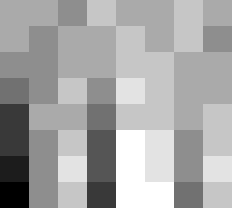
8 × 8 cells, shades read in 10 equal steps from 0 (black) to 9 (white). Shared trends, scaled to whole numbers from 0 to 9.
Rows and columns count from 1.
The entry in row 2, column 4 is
6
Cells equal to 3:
2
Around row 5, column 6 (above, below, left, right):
7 8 7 6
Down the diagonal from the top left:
6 5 6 5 7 8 5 7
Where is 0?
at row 8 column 1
